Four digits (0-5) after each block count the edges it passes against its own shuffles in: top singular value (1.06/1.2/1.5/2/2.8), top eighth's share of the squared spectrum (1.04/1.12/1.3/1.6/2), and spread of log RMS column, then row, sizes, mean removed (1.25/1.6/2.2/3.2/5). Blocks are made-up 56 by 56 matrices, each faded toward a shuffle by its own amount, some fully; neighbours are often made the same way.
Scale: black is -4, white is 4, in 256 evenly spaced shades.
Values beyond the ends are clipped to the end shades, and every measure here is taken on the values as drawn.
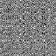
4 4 2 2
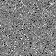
2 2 0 0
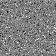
0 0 0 0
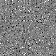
3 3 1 1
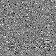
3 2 0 1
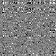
4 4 2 2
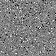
0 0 0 0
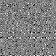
4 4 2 2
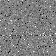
2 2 0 1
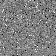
1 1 0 0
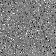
1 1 0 0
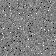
0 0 0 0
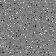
2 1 0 0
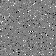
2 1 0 0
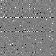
4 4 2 2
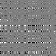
5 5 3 3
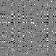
4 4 2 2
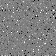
2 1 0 0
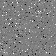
1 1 0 0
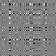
5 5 3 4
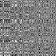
4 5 3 3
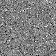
0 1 0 0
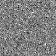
3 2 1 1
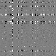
4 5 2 3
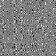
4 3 2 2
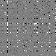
4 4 2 2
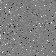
1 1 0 0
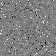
2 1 0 0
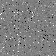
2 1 0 0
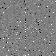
3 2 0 0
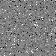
2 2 1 0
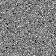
2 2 1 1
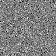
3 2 0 1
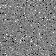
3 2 0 1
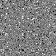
3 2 1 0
